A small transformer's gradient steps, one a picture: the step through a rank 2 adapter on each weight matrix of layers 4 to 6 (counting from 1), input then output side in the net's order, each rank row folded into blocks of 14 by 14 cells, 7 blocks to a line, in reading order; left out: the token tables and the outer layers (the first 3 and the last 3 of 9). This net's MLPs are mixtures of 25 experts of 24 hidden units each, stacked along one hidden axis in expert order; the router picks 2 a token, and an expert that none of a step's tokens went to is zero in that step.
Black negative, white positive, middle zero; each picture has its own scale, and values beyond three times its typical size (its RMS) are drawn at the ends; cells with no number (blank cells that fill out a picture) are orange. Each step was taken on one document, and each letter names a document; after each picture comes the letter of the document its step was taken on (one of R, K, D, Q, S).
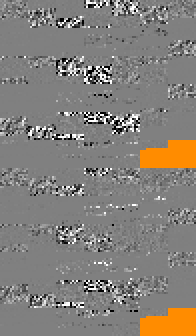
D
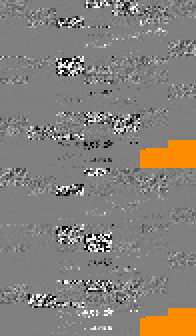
D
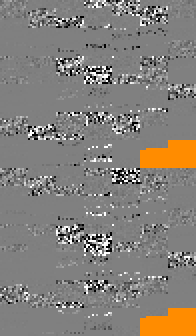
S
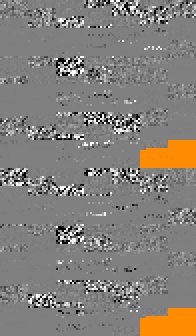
D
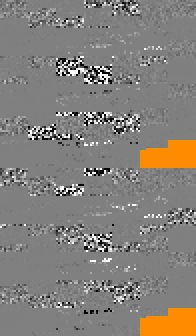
D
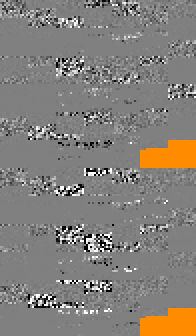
D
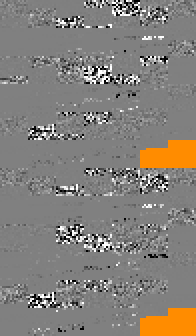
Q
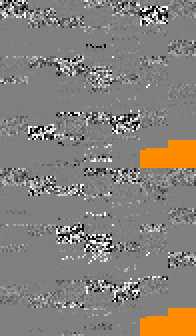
S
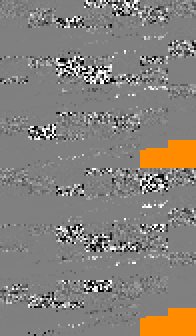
Q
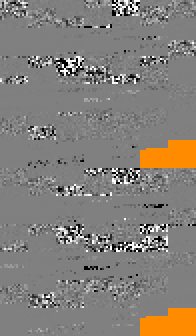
Q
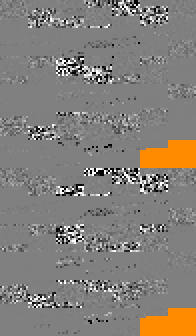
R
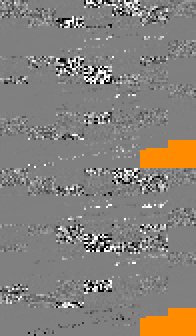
Q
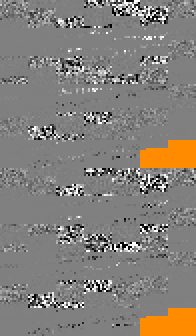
Q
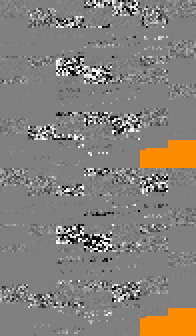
R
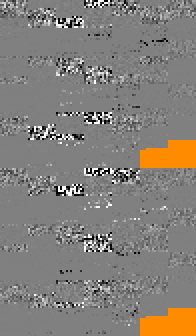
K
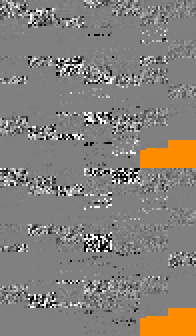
K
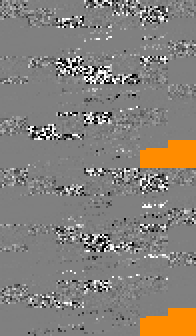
Q
